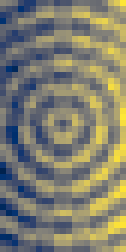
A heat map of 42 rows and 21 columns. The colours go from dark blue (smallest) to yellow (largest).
The field climbs toward the right. Overall the values sit about 50% of the way up the scale. Concentric rings centre on the centre.
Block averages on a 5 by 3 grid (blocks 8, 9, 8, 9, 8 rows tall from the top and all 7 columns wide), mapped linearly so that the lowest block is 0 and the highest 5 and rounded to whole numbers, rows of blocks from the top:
0 3 5 | 0 2 5 | 0 3 5 | 0 3 5 | 0 3 5
